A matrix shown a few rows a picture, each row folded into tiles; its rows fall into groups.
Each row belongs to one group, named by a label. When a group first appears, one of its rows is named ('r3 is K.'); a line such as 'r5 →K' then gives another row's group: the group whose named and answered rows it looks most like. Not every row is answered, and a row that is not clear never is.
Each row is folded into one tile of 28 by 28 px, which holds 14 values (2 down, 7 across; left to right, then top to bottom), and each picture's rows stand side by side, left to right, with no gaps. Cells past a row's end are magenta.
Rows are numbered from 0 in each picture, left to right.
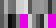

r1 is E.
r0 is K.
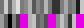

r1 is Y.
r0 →K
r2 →E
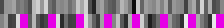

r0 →E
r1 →K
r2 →K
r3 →Y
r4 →E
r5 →K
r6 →E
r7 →E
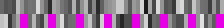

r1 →E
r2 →Y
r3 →Y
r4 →K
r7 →Y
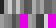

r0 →K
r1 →E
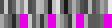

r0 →K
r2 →Y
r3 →K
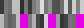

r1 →E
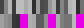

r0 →K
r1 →Y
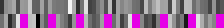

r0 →E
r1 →Y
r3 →Y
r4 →E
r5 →K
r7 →Y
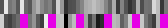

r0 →K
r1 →E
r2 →Y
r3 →K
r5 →E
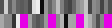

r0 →E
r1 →K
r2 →Y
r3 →Y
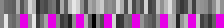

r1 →Y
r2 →K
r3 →K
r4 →K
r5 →K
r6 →Y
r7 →K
